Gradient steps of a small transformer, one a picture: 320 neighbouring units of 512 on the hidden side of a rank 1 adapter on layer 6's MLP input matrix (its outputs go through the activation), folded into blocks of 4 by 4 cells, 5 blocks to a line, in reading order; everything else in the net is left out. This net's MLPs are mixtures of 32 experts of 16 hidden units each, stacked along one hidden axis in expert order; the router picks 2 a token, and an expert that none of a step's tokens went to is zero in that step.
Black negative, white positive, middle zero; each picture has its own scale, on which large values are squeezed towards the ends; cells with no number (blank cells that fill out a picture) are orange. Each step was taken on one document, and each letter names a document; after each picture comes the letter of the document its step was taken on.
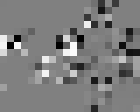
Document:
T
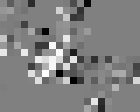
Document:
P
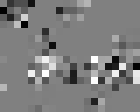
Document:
P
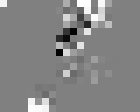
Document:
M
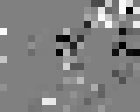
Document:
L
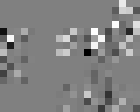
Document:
L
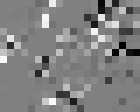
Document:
L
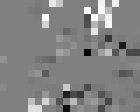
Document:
L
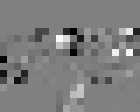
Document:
T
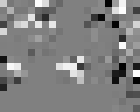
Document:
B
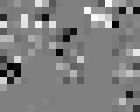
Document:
B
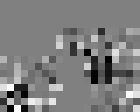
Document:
T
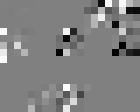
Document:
L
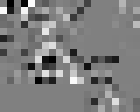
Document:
P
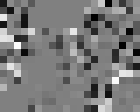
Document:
B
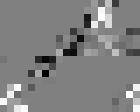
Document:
T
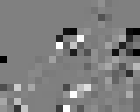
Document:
T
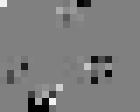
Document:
M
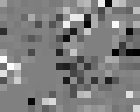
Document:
B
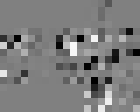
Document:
T
